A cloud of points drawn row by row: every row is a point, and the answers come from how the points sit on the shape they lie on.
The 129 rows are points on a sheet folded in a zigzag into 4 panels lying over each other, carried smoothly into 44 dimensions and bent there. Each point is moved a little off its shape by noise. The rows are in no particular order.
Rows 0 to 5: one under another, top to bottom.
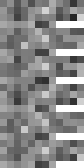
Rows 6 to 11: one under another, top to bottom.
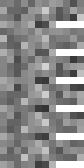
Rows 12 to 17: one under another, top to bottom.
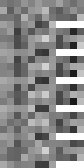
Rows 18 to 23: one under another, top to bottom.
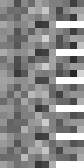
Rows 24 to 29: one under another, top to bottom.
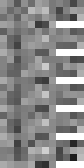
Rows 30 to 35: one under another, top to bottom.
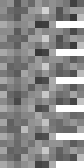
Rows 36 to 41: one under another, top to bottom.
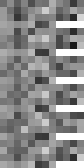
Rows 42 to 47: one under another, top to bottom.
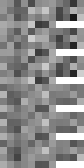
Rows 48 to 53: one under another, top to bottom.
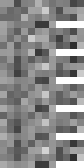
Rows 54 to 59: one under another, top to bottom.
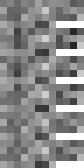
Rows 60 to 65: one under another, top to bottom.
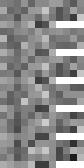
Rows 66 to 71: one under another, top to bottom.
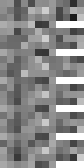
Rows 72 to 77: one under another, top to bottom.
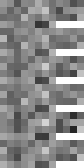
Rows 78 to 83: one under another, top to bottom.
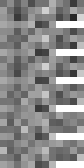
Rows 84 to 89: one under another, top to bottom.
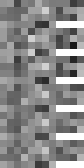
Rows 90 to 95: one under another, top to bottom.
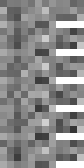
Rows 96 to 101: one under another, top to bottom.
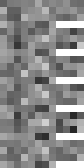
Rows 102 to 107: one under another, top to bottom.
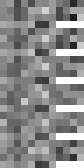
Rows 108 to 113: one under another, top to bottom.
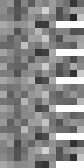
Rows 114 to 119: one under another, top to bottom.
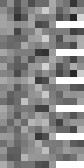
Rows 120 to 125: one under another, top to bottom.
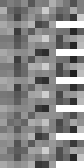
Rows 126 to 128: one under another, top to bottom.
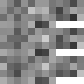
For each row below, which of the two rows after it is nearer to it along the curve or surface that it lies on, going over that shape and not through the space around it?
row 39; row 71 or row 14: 14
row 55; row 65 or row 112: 65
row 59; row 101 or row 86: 101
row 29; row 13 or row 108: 13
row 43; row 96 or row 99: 99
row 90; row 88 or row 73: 73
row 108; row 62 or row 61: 62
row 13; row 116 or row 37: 37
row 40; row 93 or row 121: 121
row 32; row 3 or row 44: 44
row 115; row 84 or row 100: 84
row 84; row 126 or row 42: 126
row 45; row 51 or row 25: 25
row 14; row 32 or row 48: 48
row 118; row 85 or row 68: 85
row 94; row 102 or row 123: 102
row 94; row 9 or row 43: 43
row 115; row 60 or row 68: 68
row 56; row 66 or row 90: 90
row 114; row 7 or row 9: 7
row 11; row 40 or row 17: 17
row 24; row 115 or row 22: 115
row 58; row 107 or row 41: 41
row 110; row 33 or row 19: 33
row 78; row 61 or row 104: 61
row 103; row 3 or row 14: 3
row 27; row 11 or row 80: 80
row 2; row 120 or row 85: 85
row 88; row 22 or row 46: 22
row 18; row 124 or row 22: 124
